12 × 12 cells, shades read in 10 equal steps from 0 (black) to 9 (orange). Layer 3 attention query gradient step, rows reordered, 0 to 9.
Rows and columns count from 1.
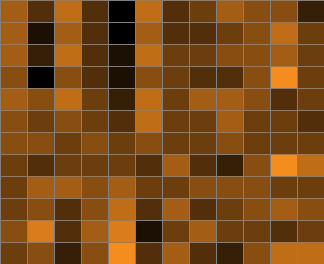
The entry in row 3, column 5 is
1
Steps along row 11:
up down up up down up up down same down up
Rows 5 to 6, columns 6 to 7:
7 4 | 7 4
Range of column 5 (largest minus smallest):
9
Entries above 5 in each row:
4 4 4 1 5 2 0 3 3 3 4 4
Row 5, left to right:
6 5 7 4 2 7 4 6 6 5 3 4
